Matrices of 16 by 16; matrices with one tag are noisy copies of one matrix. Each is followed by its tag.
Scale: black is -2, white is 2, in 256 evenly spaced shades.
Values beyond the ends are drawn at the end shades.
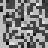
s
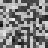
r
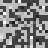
r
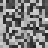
s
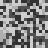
r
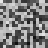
r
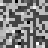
r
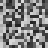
s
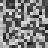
s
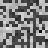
r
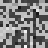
r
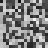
s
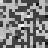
r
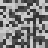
r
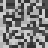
s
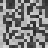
s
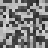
r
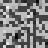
r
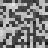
r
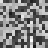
r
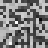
r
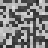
r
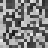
s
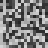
s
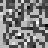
s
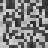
s
